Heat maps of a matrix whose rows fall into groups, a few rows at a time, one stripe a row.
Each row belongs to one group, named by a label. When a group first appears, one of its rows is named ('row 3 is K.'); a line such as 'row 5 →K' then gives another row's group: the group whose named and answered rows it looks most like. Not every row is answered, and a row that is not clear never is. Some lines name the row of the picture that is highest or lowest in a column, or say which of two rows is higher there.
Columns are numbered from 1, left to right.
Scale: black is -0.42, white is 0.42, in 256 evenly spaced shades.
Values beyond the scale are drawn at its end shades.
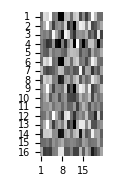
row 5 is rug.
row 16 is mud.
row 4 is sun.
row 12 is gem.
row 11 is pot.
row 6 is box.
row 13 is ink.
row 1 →box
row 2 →ink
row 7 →mud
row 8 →box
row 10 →ink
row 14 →box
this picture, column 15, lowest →4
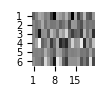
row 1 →box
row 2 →pot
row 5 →gem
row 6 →gem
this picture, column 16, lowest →1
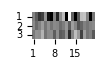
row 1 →sun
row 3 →pot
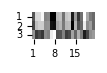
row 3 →mud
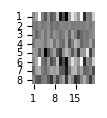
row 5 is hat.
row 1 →ink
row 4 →pot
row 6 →ink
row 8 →sun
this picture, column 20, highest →4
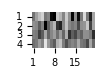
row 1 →box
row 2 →hat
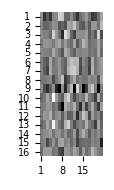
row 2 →rug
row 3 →gem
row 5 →gem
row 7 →rug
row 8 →hat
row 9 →sun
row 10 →gem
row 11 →box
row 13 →gem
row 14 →pot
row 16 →box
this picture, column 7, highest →1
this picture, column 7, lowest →9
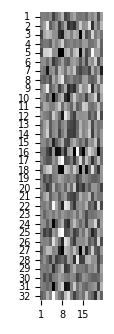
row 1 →hat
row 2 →ink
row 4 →mud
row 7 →rug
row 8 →mud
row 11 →pot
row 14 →ink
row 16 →sun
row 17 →mud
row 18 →box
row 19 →mud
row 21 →ink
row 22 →gem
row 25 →mud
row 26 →gem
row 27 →box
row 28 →sun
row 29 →hat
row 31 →hat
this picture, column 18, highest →5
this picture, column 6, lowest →16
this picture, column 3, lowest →7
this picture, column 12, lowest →16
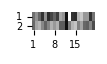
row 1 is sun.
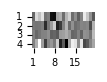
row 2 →hat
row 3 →rug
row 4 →ink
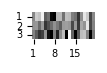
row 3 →sun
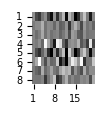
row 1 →sun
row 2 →pot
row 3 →pot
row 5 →sun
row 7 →rug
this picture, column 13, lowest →2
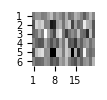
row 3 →gem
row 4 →rug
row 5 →box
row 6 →rug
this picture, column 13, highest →2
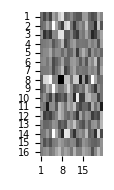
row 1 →mud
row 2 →gem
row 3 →mud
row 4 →hat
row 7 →hat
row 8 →box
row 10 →sun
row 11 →rug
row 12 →mud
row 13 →rug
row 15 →mud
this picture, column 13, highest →10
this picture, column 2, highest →8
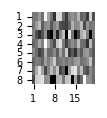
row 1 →gem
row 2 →ink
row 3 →sun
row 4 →gem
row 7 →ink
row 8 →box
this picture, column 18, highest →8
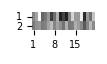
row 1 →ink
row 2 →pot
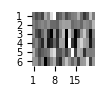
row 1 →mud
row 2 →rug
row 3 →sun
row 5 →mud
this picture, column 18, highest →3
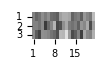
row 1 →rug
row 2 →hat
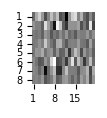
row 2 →gem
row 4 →gem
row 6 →mud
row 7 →hat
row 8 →hat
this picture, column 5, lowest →7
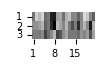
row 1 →box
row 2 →box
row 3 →hat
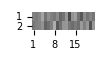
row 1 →pot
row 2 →hat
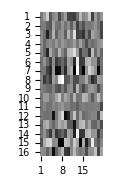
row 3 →rug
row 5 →rug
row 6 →sun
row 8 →mud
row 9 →sun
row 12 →hat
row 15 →box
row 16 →hat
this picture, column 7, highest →8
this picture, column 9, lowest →12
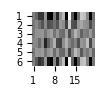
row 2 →sun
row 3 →pot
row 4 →hat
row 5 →pot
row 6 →sun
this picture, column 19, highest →4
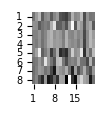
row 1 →ink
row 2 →mud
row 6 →gem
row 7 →box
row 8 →sun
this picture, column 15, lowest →8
